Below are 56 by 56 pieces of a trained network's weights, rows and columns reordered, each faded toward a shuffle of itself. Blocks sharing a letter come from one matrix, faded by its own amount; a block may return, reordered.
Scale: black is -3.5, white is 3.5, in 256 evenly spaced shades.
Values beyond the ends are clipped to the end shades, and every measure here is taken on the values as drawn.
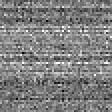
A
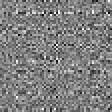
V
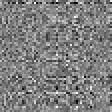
V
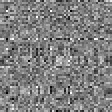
V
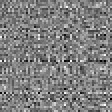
V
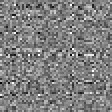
V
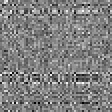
V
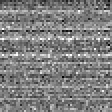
A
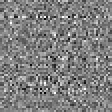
V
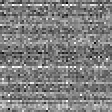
A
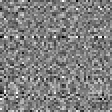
V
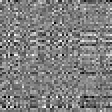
V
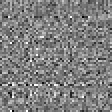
V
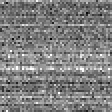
A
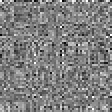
V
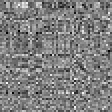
V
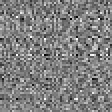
V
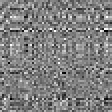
V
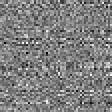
V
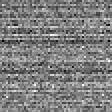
A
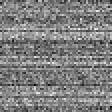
A
